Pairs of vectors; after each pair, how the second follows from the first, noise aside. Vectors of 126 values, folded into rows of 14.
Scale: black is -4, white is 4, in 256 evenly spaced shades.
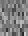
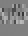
partly zeroed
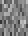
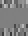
partly zeroed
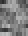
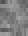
shrunk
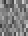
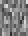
shuffled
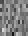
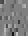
partly zeroed
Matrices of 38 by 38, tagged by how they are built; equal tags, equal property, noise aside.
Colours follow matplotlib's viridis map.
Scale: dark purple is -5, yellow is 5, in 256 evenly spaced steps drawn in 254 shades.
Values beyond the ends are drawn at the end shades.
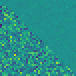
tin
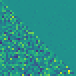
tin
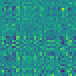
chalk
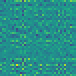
chalk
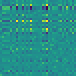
chalk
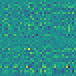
chalk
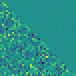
tin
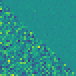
tin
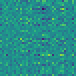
chalk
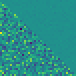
tin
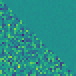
tin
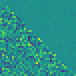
tin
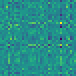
chalk
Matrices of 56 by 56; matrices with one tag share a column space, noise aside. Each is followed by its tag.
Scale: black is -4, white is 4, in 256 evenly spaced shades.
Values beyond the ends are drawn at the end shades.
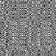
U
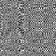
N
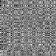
U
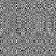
N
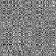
U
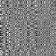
U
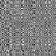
U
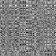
U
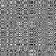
U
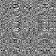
N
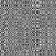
U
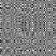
N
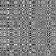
U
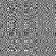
N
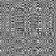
N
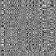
U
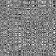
U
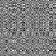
N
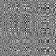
N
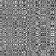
U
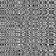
U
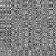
U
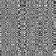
U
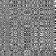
U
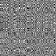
N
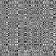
U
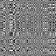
N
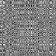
U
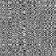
U
